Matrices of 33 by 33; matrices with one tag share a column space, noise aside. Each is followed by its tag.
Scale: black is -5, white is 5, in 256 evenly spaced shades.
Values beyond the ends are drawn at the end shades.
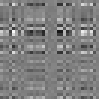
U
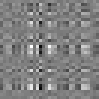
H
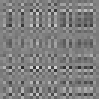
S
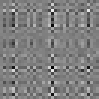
S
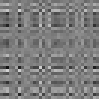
S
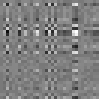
U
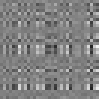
H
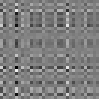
S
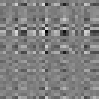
U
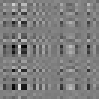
H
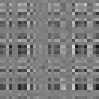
H
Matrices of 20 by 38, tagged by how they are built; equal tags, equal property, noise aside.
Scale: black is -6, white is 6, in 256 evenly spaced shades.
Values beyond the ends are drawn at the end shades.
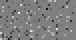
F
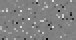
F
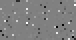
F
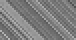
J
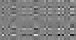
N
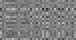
N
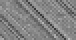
J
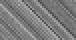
J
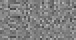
N
